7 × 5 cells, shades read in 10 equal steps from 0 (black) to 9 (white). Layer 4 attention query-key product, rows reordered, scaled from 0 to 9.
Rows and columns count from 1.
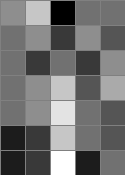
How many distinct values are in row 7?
4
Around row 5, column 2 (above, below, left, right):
5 2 4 8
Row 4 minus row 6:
3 3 0 -1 3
